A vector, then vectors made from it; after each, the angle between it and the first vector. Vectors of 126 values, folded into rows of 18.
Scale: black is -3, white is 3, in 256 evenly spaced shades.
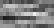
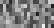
orthogonal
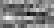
nearly opposite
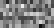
partly aligned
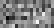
partly aligned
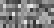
partly aligned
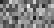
orthogonal
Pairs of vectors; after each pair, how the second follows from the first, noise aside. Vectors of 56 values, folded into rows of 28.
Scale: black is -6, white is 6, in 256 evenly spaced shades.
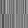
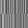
negated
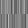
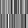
scaled up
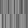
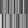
scaled up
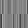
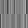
reversed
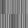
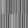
negated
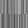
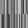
scaled up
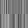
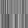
negated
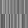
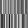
scaled up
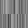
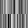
scaled up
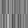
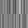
reversed
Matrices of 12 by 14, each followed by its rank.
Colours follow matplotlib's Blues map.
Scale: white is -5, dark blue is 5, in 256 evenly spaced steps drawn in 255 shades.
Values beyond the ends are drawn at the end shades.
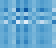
one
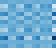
one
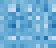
two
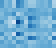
two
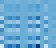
one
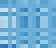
one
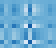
one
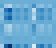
one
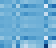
one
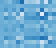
two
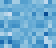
two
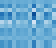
one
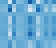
one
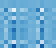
one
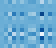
one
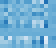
two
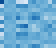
two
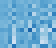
two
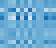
one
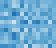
two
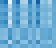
one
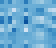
two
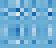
one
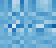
two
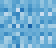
two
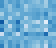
two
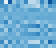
two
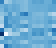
two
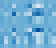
two
